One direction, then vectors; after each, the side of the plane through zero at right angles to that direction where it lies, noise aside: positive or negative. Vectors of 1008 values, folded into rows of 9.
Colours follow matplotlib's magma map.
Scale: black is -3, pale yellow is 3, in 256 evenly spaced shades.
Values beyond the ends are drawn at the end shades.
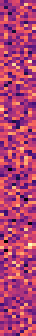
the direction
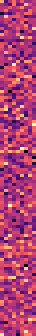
positive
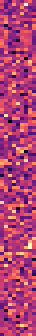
positive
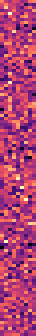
negative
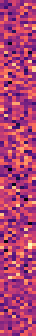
positive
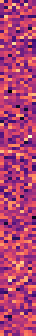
positive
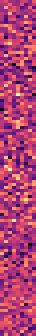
negative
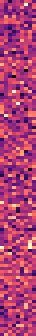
positive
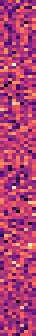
positive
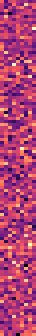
positive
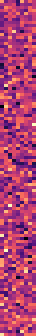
negative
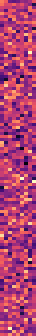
negative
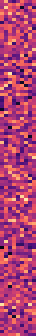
negative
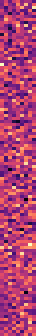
positive
